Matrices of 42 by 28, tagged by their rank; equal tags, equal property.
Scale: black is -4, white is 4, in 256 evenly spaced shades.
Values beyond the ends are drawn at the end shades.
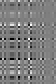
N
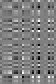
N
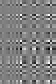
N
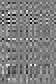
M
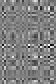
M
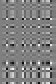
N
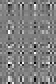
M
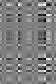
N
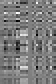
M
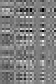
M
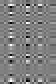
N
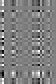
N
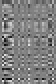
M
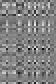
M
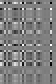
N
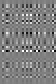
N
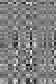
M
